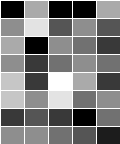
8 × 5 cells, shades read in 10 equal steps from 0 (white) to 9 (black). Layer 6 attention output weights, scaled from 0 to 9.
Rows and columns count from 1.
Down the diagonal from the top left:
9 1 4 4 7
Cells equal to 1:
2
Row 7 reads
7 6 7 9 5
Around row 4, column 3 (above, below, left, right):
4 0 7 4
